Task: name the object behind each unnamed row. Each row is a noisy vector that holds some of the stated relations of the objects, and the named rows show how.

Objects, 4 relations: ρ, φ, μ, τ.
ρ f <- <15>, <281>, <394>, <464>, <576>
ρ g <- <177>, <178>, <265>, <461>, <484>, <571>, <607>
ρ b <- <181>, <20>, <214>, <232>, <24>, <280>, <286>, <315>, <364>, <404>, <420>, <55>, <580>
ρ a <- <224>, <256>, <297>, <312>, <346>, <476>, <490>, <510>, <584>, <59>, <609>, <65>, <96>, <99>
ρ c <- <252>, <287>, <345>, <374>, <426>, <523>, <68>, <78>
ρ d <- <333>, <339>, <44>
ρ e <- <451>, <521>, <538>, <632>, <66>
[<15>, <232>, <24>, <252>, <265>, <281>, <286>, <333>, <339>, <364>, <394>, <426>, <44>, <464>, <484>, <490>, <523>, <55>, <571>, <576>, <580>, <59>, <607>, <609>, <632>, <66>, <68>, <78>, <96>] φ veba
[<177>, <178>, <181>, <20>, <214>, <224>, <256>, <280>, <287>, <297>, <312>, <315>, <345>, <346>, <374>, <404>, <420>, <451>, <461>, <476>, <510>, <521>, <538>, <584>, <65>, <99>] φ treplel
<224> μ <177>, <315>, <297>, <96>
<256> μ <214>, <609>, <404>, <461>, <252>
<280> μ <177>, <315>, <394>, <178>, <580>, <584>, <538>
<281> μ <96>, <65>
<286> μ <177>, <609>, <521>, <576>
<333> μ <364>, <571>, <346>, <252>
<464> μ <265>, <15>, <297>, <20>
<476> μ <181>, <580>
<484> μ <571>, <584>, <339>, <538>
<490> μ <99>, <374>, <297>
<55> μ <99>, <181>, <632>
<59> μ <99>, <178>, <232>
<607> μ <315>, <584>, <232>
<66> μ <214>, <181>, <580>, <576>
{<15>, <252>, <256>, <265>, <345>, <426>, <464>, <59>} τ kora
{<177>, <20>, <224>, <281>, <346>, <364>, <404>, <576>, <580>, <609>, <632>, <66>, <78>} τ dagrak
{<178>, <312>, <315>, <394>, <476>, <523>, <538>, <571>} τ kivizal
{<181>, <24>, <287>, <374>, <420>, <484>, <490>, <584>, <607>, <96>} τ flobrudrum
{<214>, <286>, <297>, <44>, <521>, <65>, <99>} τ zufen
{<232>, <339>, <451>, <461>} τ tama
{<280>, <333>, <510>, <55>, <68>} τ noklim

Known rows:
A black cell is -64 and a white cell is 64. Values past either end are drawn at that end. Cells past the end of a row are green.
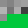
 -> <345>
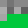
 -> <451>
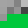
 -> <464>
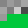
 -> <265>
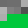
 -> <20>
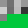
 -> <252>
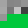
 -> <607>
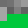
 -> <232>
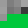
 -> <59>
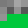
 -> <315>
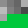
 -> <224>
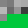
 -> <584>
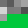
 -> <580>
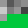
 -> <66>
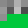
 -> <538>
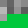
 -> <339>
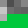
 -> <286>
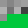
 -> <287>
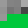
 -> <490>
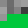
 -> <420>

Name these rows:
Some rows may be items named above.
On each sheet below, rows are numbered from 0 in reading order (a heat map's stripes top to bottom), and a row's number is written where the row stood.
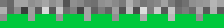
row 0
<181>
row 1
<178>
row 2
<333>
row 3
<232>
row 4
<538>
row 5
<177>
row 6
<44>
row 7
<394>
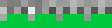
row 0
<68>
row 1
<576>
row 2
<394>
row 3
<394>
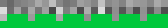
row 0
<521>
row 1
<15>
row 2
<78>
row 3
<571>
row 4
<312>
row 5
<312>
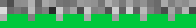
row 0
<214>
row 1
<256>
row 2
<632>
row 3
<281>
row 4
<461>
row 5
<224>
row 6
<374>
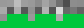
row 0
<394>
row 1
<523>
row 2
<214>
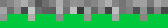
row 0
<96>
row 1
<286>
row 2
<484>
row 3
<96>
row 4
<510>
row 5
<476>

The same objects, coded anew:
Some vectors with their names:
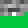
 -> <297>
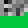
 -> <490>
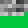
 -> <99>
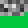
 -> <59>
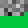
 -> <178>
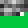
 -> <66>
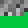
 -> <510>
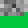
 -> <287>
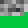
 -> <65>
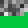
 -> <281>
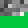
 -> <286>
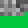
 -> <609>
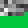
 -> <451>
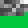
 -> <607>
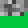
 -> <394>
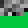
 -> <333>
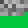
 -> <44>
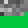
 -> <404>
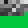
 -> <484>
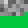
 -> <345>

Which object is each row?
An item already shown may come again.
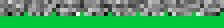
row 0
<571>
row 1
<68>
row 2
<66>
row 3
<461>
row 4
<576>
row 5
<521>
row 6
<78>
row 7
<339>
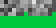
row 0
<584>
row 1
<265>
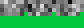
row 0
<265>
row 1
<256>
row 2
<315>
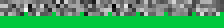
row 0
<96>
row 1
<256>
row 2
<476>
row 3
<224>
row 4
<256>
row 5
<78>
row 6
<265>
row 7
<632>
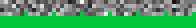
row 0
<15>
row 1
<59>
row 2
<232>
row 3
<286>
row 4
<312>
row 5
<214>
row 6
<490>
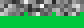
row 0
<232>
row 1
<464>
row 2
<523>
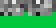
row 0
<177>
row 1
<538>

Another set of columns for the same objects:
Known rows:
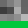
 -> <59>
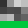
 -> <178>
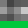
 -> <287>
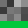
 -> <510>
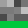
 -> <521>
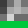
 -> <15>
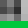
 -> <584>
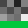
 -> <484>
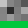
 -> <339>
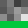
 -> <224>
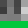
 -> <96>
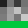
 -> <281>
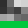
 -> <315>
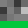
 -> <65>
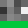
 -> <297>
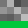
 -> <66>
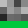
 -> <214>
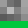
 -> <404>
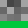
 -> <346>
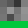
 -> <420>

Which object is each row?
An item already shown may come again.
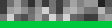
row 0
<15>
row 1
<281>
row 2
<15>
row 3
<286>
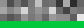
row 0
<78>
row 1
<632>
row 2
<607>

